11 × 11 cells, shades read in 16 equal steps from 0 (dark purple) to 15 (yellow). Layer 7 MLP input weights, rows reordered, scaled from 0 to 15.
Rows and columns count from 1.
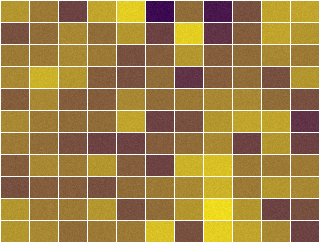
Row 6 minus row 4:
0 -4 -3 1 6 -3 2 4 4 6 -7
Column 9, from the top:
5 6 7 7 9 11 4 8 8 10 11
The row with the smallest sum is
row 7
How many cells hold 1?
1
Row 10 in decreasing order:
15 10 10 10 10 8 8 7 5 5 4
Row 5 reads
6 9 6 6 9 7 8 9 9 7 5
